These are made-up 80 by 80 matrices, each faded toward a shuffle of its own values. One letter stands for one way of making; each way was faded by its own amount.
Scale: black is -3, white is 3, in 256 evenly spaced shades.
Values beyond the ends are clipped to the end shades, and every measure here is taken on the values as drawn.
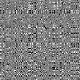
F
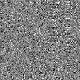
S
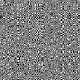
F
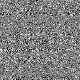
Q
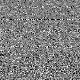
Q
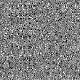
S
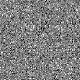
S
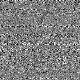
Q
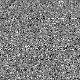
Q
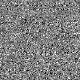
Q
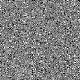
S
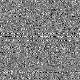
Q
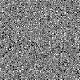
S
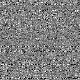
Q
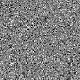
S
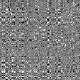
F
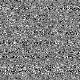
Q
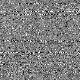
Q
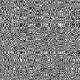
F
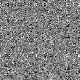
S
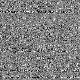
Q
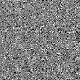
S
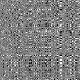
F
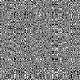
F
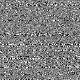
Q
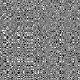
F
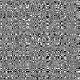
F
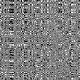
F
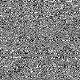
Q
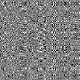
F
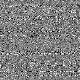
Q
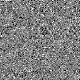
S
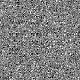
S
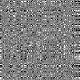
F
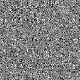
S
